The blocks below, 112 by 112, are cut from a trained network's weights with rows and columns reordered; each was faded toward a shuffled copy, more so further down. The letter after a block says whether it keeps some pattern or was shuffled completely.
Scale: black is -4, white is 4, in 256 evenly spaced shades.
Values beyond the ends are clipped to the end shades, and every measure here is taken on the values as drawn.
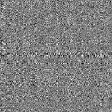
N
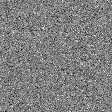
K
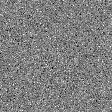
K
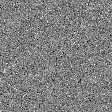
K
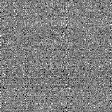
N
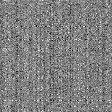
N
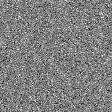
K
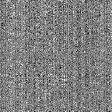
N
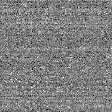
N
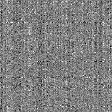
N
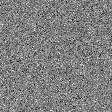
K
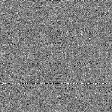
N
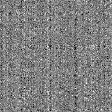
N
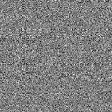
N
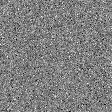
K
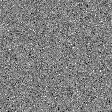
K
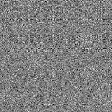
N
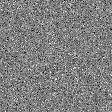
K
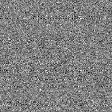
N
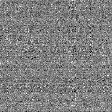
N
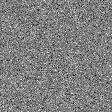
K
